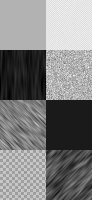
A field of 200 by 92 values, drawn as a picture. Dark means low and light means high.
The table splits into 4 rows of 2 panels. Panel 1,1: high, flat. Panel 1,2: very high, checkered, faint in contrast. Panel 2,1: very low, streaked downward, faint in contrast. Panel 2,2: high, fine-grained. Panel 3,1: middling, slanting down to the right. Panel 3,2: very low, flat. Panel 4,1: high, checkered. Panel 4,2: low, slanting up to the right.
